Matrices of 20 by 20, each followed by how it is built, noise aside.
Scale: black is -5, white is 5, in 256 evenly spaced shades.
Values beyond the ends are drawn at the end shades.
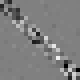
banded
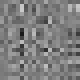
low rank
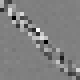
banded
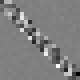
banded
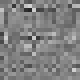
low rank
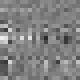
low rank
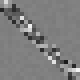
banded
